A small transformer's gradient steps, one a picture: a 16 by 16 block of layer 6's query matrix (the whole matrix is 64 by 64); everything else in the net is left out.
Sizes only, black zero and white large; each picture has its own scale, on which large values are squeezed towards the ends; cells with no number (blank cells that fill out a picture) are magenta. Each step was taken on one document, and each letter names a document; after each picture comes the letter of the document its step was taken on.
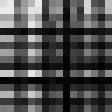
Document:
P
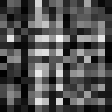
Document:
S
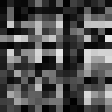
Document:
S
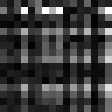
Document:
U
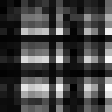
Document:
U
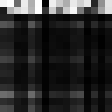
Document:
P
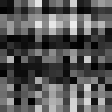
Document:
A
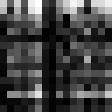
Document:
A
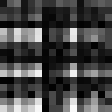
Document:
A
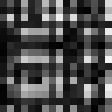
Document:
U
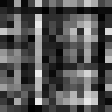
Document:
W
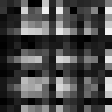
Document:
U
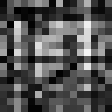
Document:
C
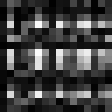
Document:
S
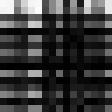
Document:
P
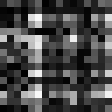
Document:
A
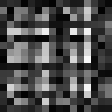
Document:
W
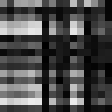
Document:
P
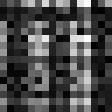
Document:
C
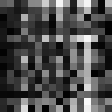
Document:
C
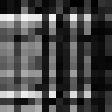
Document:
P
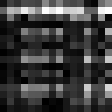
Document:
U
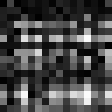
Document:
S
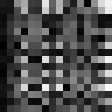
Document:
U
